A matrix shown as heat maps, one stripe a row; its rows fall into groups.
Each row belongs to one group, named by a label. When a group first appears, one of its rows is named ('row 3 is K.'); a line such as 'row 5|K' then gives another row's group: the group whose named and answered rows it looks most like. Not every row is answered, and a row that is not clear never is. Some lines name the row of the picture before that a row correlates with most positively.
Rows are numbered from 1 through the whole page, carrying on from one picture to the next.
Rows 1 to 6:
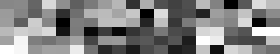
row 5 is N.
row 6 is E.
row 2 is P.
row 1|N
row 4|N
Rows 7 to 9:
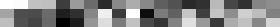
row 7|N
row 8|P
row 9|P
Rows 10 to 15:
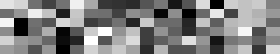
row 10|E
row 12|E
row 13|P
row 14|P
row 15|P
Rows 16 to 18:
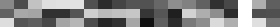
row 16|E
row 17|P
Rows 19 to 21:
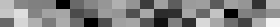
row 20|N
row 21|N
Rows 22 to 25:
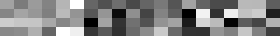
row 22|E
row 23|E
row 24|N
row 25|E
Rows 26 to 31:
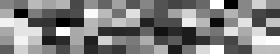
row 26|N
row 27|P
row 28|P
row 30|N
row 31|N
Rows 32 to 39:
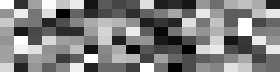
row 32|E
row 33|N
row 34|P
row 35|P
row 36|N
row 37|N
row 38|P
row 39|E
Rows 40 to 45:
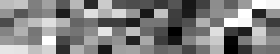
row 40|N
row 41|P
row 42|E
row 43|N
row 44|N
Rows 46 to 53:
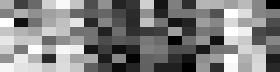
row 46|E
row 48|E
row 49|E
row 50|E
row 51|E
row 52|E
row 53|E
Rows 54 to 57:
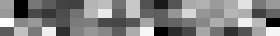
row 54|P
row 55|P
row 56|E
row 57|N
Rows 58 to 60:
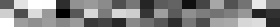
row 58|N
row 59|P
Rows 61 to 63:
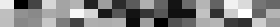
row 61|E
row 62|E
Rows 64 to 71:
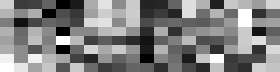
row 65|P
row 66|P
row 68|E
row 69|P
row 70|N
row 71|N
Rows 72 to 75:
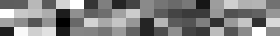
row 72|E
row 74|P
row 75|N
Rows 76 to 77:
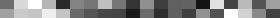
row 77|E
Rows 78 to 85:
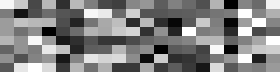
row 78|N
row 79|P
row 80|N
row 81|P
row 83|N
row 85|N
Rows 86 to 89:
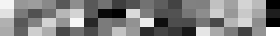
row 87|E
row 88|E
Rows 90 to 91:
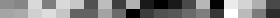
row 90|E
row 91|E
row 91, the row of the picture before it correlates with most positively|86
